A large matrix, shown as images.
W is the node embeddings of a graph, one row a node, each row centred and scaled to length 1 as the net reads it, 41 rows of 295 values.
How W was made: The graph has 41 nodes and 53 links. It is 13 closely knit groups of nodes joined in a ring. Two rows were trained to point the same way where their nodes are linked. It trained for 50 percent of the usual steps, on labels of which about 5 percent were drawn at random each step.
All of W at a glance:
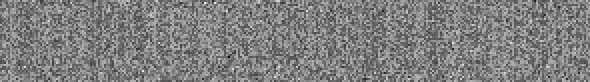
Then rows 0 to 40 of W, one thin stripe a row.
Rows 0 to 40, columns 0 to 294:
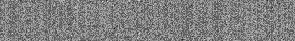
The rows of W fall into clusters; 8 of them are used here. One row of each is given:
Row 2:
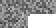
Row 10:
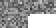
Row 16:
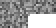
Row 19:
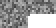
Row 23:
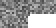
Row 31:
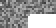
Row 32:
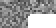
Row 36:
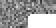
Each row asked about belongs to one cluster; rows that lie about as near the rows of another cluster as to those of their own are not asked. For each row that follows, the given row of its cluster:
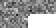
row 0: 10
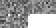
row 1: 16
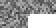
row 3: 19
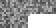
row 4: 31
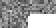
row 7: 32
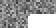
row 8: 2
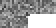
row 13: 36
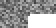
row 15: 23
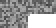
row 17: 31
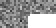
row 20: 23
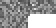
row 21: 32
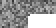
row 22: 36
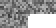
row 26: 19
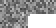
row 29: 2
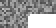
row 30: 31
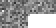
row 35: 16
